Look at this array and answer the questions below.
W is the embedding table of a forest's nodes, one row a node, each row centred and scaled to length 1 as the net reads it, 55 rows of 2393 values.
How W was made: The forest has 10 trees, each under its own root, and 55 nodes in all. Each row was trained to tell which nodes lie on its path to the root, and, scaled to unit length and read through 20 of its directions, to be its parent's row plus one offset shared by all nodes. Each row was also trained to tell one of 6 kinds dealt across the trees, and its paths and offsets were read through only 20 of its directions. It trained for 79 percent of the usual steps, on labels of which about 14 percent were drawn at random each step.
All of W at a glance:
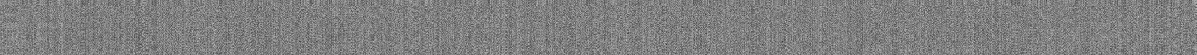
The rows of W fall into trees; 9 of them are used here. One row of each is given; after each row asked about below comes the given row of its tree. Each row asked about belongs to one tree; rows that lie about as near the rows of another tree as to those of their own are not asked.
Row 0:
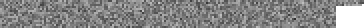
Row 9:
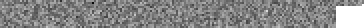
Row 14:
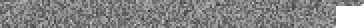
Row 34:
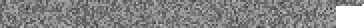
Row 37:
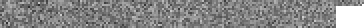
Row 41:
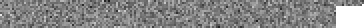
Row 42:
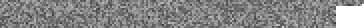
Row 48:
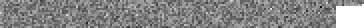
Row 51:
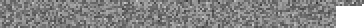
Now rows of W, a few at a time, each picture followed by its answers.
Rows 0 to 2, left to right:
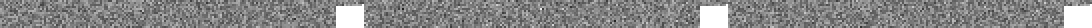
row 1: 48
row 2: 0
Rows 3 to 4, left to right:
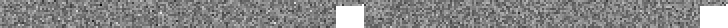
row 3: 48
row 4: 48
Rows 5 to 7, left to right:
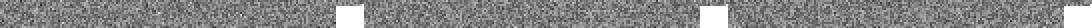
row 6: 51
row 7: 34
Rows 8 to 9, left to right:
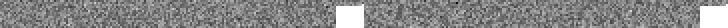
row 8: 14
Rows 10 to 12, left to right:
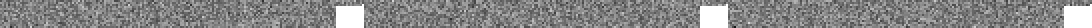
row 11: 42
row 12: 34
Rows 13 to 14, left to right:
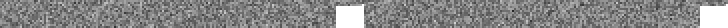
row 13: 0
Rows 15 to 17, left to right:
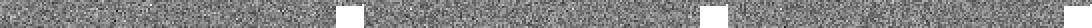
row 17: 41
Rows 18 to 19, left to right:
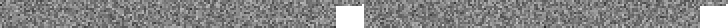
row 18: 51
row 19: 9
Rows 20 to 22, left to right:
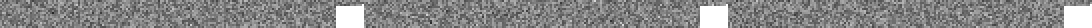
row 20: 37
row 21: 9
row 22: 42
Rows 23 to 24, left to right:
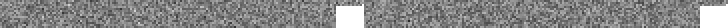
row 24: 14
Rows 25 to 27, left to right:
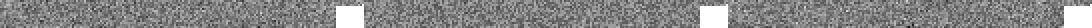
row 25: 41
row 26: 14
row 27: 48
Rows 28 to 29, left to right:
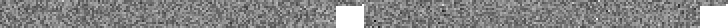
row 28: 34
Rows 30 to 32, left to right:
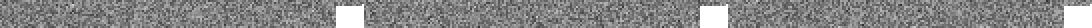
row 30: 37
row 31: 34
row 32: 41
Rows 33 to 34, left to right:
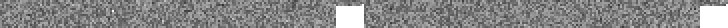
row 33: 14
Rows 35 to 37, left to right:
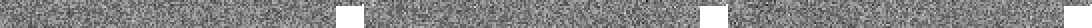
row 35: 37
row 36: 9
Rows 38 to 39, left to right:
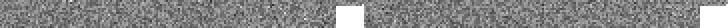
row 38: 48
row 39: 48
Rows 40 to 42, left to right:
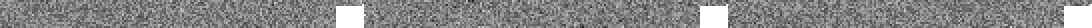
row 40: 9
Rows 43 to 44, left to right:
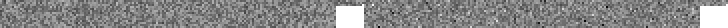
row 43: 34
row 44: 41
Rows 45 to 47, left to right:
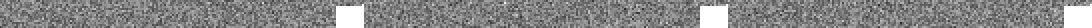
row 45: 0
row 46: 48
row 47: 41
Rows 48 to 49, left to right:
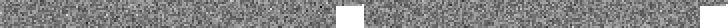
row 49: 37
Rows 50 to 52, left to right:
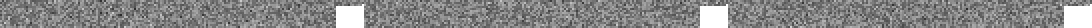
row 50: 37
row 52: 41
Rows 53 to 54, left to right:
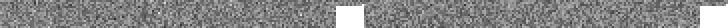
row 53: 41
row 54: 14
